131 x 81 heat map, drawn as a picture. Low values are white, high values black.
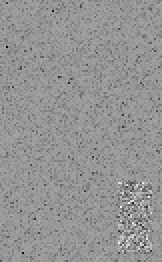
Mirror symmetry: none. Histogram: skewed, a long tail of high values. Odd patch: rougher, in the bottom right. Grain: fine. Average level on the scale: 40%. Roughest part: bottom right. Stripes: none.
